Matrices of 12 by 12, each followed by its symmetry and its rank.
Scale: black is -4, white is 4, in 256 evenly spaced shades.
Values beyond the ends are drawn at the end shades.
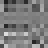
neither, rank two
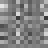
neither, rank two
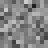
neither, full rank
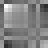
symmetric, rank one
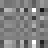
neither, rank one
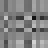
neither, rank one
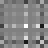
symmetric, rank one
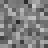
neither, full rank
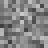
neither, full rank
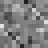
antisymmetric, full rank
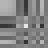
symmetric, rank one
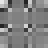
symmetric, rank one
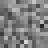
antisymmetric, full rank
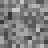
antisymmetric, full rank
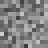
neither, full rank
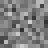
antisymmetric, full rank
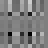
neither, rank one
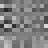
neither, rank two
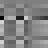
neither, rank one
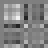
symmetric, rank one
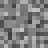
antisymmetric, full rank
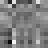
neither, rank two
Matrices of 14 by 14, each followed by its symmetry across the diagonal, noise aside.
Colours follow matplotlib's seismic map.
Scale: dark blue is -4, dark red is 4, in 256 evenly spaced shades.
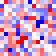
antisymmetric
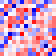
symmetric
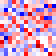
neither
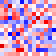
neither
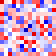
symmetric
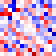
antisymmetric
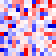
antisymmetric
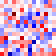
neither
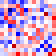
symmetric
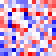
antisymmetric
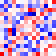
symmetric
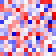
neither
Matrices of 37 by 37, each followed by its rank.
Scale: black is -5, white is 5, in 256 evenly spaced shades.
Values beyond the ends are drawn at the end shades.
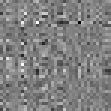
five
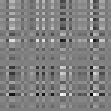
one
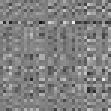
three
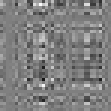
two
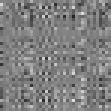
three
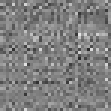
five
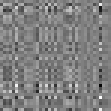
two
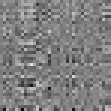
five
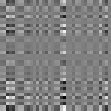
one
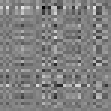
two
